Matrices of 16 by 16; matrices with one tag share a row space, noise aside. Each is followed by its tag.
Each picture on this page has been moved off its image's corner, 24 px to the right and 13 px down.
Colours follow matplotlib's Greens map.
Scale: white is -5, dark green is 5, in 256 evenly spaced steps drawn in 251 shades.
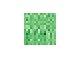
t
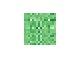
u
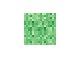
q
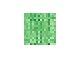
u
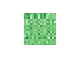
t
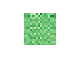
u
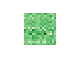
q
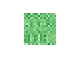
t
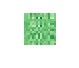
u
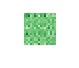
t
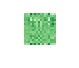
u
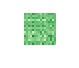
q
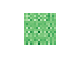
t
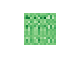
t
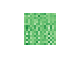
t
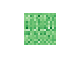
t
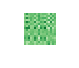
t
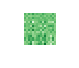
q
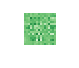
u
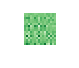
t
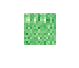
t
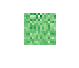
u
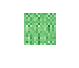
t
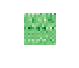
q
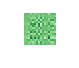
u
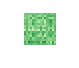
q
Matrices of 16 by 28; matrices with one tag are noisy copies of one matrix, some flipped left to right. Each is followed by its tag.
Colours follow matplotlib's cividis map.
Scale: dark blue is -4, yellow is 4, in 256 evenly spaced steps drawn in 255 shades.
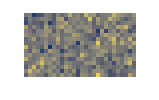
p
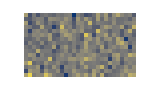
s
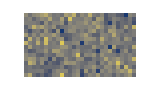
p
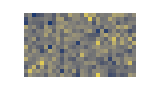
p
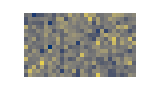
p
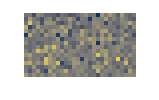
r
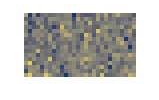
s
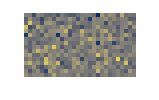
r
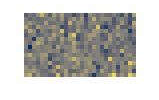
s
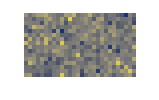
p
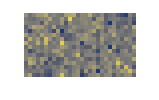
p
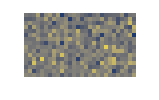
r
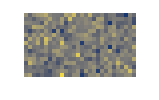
p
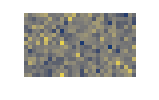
p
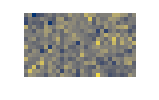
p
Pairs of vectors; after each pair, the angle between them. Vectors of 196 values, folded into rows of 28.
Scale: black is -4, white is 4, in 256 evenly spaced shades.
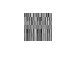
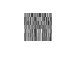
nearly opposite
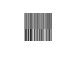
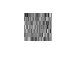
orthogonal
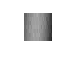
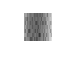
nearly opposite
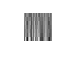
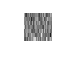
orthogonal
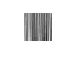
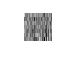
partly aligned
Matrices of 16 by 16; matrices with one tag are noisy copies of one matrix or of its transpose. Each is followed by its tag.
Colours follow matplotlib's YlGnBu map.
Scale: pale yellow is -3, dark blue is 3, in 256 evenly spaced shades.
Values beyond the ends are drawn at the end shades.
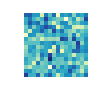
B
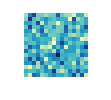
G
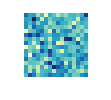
B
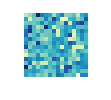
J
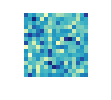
B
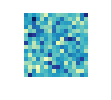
B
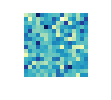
J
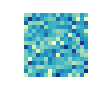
G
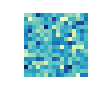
J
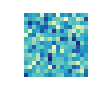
B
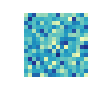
G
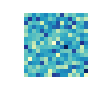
G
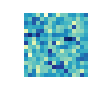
B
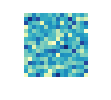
G
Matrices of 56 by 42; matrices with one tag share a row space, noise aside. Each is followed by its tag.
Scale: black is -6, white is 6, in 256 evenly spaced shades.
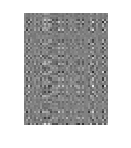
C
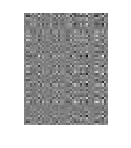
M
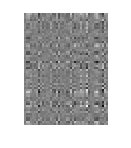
M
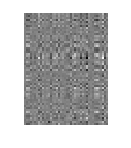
M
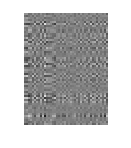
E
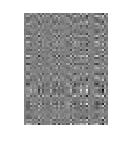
M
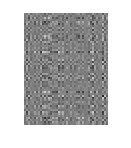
C
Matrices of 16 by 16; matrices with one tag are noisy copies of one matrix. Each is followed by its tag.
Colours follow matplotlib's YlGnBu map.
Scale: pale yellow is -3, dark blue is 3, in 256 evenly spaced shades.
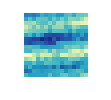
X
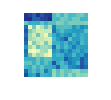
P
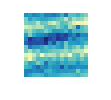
X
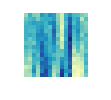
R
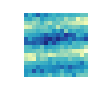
X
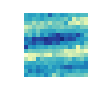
X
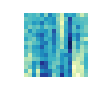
R
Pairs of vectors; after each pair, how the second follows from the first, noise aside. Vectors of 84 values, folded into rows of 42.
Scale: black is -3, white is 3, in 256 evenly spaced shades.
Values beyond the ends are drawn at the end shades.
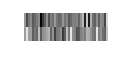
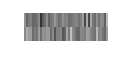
shrunk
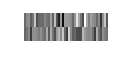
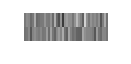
shrunk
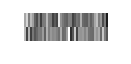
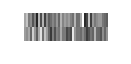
wrapped around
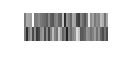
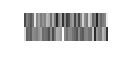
wrapped around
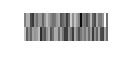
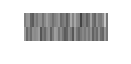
shrunk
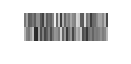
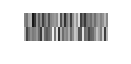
wrapped around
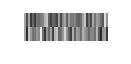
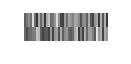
wrapped around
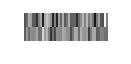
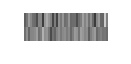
shrunk
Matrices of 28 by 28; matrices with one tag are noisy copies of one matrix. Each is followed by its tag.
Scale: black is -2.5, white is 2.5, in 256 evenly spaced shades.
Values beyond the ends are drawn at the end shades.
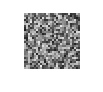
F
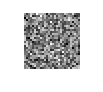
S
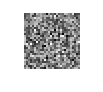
S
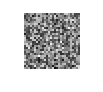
S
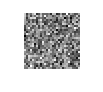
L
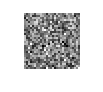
S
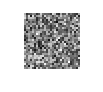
L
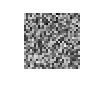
L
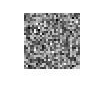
S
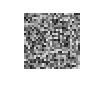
S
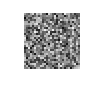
S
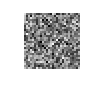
L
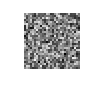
F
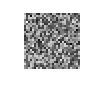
L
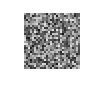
S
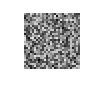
S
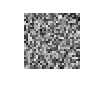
F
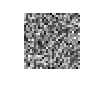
L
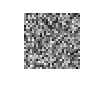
L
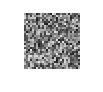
L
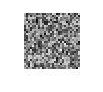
L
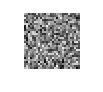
F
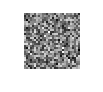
S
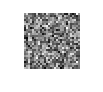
F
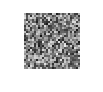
L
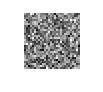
S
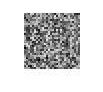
S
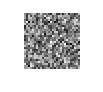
L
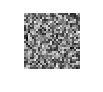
F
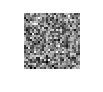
S
